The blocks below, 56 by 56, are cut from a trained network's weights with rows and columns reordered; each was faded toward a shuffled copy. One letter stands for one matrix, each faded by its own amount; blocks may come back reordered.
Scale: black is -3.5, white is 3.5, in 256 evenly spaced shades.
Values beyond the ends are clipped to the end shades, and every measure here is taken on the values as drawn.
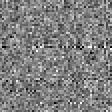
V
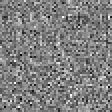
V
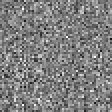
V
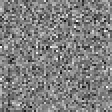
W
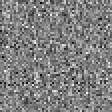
W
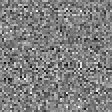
V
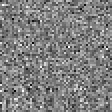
V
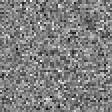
V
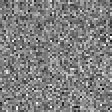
V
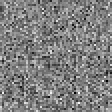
W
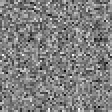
W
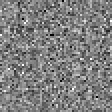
W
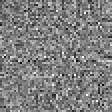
V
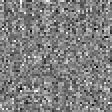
W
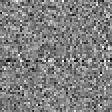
V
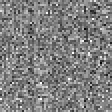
W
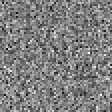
W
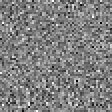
V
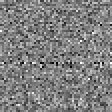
V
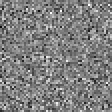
V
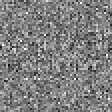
W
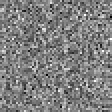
W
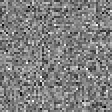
V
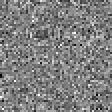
V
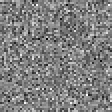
V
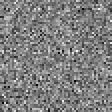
V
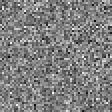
V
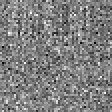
W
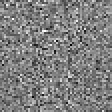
V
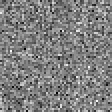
W
